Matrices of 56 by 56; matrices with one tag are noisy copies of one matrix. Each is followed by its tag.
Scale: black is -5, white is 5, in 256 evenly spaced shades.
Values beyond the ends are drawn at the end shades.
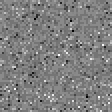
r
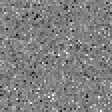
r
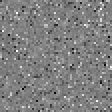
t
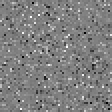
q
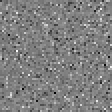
t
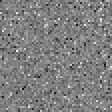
t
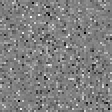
q
